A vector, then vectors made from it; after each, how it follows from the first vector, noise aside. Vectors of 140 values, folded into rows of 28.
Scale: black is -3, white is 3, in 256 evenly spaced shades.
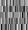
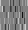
partly zeroed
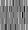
partly zeroed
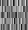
wrapped around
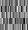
wrapped around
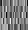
wrapped around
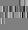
partly zeroed
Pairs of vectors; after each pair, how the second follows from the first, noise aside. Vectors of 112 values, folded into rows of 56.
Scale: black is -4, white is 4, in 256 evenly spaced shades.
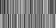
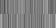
shrunk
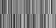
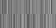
shrunk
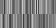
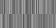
shrunk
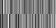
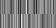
wrapped around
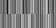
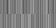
shrunk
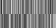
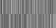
shrunk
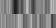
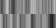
wrapped around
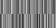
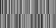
wrapped around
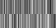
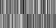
wrapped around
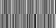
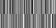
wrapped around
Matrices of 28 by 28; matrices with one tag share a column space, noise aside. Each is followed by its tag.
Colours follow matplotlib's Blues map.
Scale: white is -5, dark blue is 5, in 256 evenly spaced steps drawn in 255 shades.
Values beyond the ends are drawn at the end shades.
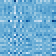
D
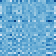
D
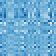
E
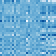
D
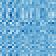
E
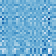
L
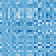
E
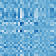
E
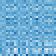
L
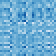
E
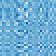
E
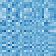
E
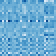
D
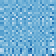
L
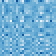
D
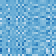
L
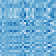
E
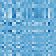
E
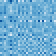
D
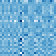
D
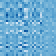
E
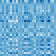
D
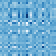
E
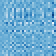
E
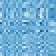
E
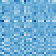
D
